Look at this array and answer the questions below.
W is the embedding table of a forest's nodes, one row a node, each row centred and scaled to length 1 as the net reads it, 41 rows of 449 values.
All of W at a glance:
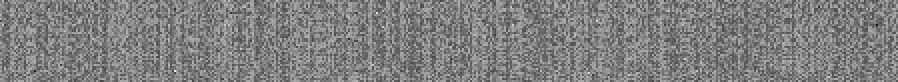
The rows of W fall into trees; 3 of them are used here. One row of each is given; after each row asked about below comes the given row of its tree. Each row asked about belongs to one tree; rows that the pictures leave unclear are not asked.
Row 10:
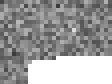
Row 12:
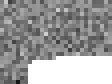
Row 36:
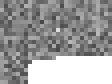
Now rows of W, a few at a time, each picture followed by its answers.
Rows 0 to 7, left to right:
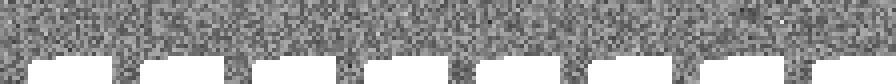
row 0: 12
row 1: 36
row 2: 10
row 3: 10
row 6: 12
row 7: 36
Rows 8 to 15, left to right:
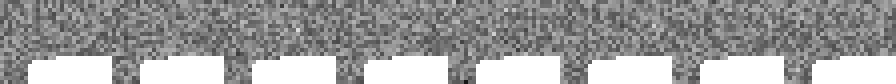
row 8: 36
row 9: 10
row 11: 10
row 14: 36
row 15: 36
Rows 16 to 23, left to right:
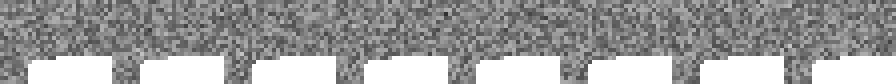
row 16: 10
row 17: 36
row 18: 36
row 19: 12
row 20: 12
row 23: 10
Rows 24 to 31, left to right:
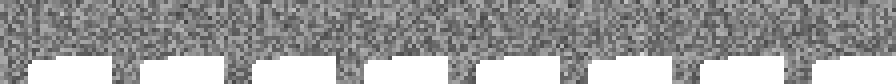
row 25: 12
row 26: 36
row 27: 10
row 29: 10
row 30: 36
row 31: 36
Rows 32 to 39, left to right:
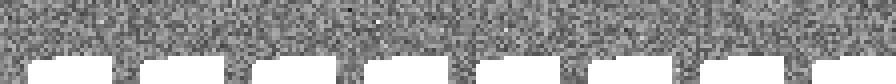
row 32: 12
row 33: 36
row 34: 36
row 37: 10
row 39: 10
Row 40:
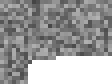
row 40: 36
